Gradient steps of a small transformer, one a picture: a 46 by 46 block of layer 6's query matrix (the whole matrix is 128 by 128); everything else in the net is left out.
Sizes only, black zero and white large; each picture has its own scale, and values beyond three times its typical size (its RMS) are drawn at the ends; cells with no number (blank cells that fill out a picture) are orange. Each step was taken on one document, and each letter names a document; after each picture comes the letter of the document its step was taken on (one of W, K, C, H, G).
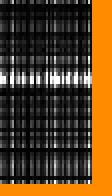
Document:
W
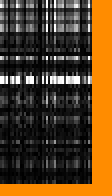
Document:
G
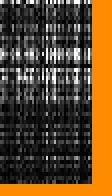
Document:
G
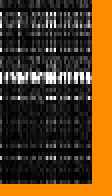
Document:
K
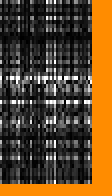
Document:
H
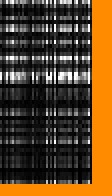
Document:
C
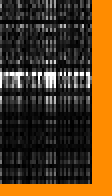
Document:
K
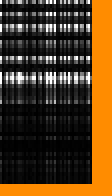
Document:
K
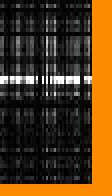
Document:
G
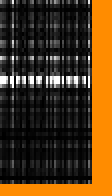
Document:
W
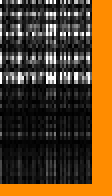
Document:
K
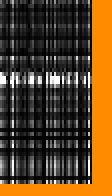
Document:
W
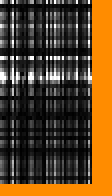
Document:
W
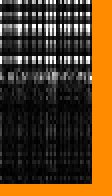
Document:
K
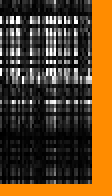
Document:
H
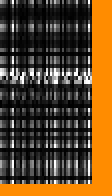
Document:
W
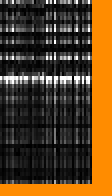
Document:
C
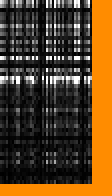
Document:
G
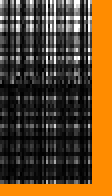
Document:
G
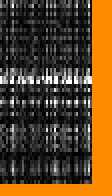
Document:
W
